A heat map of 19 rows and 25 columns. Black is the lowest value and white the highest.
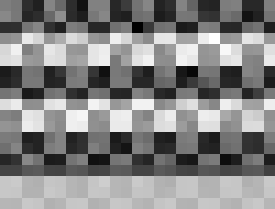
Seam: horizontal, 80% of the way down, the bottom part calmer. Stripes: horizontal, repeating 3 times. Average level on the scale: 50%.
